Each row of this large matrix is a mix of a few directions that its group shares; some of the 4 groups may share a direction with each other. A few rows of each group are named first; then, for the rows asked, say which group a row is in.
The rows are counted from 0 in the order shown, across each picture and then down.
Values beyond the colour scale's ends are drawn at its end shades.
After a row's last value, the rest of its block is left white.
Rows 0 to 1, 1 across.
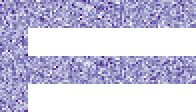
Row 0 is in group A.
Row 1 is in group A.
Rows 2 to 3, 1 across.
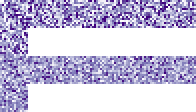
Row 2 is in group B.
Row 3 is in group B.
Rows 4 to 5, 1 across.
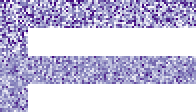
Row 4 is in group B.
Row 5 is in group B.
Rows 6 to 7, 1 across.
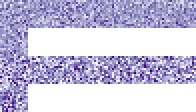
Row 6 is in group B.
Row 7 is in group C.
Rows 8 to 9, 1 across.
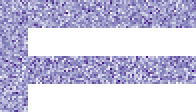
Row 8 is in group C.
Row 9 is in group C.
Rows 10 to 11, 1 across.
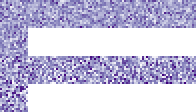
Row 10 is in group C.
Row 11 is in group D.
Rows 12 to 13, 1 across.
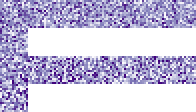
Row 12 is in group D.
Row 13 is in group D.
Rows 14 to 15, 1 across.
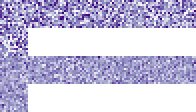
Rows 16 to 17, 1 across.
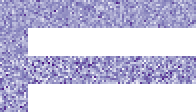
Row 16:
A
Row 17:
C
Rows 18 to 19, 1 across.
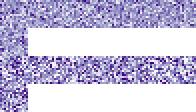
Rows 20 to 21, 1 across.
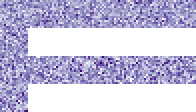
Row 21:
A
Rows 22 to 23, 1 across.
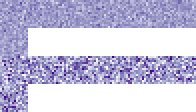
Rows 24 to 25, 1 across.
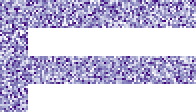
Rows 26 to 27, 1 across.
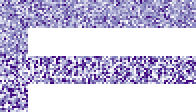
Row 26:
B
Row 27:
B
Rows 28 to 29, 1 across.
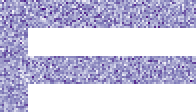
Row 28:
A
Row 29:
B
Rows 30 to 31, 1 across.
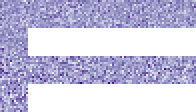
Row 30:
A
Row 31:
C
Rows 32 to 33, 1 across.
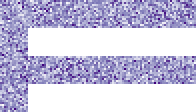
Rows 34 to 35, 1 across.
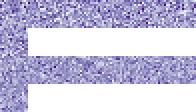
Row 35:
A
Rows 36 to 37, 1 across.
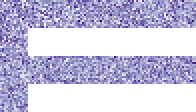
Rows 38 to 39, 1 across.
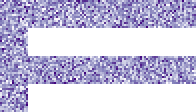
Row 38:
D
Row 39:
D
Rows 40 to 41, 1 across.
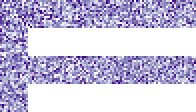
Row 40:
B
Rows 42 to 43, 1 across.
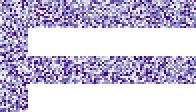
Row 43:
B
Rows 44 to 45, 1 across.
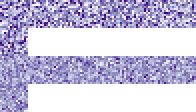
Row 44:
C
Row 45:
A
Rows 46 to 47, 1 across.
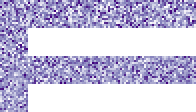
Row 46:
A
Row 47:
C
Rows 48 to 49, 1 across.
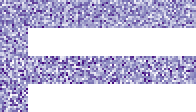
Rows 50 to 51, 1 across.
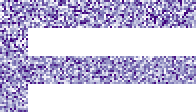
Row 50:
C
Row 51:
B
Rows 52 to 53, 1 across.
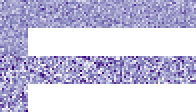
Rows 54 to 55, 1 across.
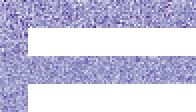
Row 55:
C
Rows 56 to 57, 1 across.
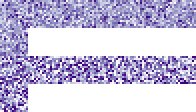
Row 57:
B
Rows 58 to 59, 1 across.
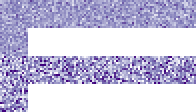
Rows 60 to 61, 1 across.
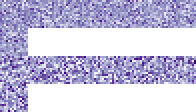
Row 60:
B
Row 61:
B
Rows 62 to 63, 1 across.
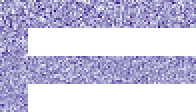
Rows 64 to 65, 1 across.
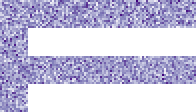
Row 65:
D
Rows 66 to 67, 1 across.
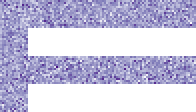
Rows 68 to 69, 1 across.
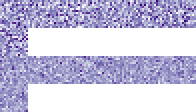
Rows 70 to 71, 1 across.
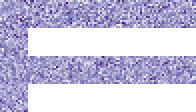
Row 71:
A
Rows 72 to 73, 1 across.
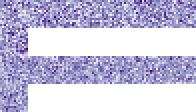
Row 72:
D
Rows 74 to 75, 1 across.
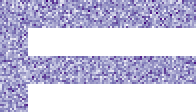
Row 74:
C
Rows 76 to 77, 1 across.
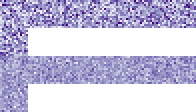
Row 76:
D
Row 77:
B
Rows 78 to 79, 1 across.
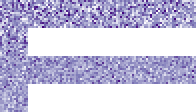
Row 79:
C
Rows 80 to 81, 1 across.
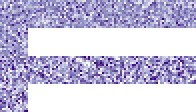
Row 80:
B
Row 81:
A
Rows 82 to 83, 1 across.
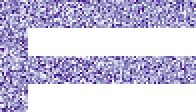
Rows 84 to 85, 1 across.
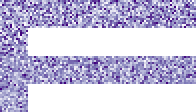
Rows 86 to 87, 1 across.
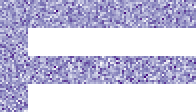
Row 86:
A
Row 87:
A
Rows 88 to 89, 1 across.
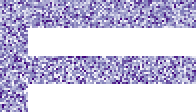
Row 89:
D
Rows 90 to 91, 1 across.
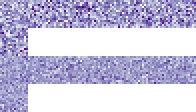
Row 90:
C
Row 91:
A
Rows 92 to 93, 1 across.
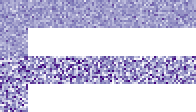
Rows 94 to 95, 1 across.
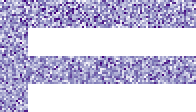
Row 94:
D
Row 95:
A
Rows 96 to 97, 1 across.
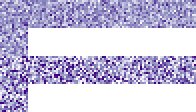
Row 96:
D
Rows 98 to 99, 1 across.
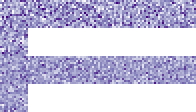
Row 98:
A
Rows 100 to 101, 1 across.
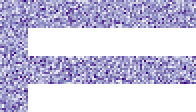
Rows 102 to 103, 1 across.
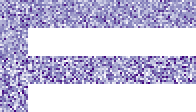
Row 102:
B
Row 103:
B
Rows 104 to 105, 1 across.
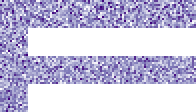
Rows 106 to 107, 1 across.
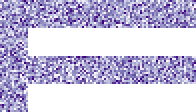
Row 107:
D
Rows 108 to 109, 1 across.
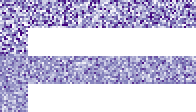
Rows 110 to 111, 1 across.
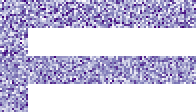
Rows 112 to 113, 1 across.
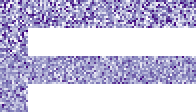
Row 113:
D
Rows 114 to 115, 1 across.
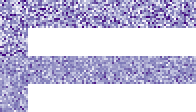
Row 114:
B
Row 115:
B
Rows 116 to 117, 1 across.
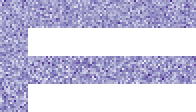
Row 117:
C
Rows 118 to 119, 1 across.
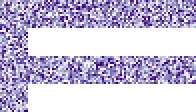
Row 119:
A
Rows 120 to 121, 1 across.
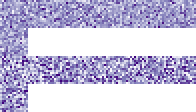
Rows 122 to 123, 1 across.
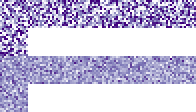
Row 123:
D
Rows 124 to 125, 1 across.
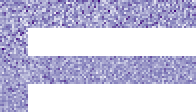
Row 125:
B
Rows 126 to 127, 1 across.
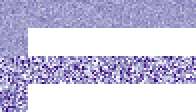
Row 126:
A
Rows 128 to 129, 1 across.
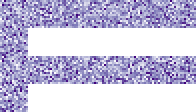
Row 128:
D
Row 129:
D
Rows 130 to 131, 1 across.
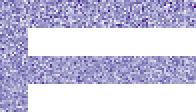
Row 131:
B
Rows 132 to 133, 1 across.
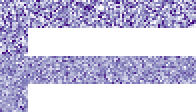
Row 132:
A
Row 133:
B
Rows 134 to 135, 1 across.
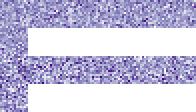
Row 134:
A
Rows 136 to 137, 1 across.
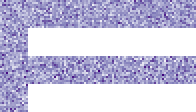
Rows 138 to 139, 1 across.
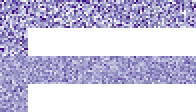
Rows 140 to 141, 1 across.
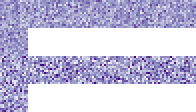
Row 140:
B
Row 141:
D
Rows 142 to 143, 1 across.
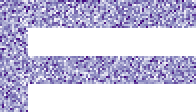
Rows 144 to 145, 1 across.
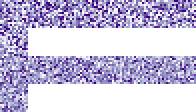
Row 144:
C
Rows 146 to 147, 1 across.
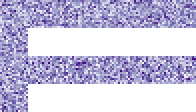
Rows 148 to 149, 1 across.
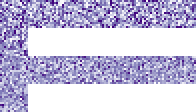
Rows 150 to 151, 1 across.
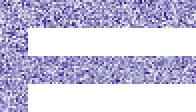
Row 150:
D
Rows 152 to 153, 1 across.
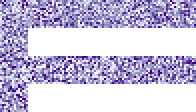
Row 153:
D
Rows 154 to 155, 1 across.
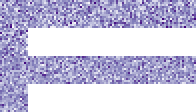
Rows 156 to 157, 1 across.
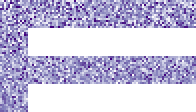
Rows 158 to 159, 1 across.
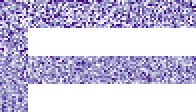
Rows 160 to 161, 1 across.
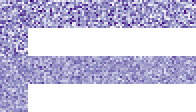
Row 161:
B
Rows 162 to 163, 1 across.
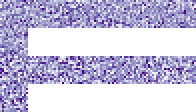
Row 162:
B
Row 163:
C
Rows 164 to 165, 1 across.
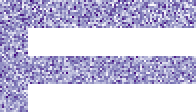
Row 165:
B
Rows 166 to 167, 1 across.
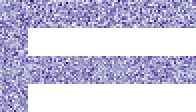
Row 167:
B
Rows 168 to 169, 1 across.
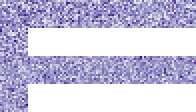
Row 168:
D
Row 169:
D
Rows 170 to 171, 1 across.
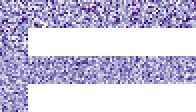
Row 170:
C
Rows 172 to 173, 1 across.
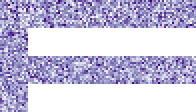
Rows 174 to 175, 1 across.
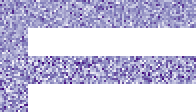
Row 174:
A
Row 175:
C
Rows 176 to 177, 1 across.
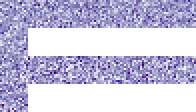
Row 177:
A
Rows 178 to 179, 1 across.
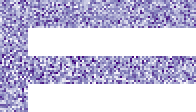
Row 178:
B
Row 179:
B
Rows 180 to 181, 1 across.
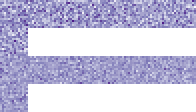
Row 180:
D
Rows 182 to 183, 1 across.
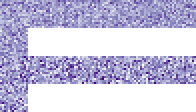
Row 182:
D
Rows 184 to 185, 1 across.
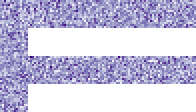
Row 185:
B
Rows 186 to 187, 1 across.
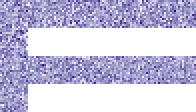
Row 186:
D
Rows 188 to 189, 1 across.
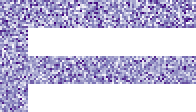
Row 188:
C
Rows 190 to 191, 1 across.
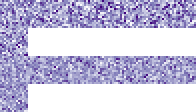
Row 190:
A
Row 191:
A
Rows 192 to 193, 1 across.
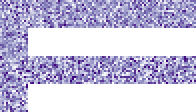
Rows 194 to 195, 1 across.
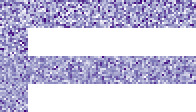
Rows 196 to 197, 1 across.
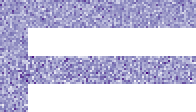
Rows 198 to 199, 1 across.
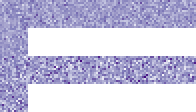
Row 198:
B
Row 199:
A
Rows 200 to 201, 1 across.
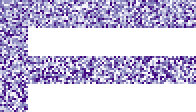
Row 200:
C
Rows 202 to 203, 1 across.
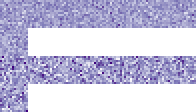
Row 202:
C
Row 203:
A
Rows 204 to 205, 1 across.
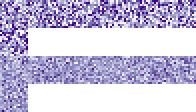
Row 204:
D
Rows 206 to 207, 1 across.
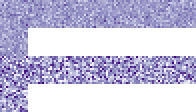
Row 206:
B
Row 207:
B
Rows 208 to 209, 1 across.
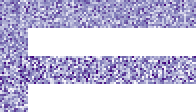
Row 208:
B
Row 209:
B
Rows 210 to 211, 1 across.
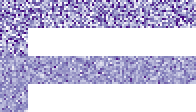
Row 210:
B
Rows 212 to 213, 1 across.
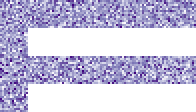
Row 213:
C
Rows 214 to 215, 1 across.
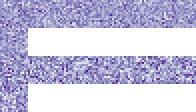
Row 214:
D
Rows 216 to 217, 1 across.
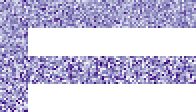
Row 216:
D
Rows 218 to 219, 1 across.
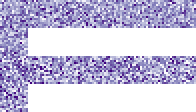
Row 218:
A
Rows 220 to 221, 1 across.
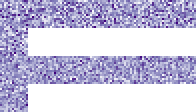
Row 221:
D
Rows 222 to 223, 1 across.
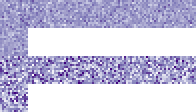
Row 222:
B
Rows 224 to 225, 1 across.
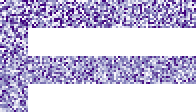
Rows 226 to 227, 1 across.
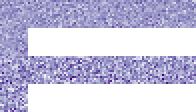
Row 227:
D
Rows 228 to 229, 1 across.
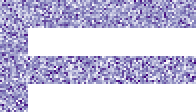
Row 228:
B
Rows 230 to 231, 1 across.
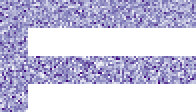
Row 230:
C
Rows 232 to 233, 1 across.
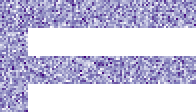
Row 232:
B
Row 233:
A
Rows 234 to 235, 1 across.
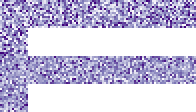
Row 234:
D
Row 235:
D
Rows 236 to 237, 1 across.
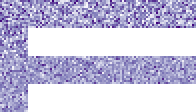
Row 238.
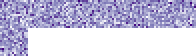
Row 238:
B
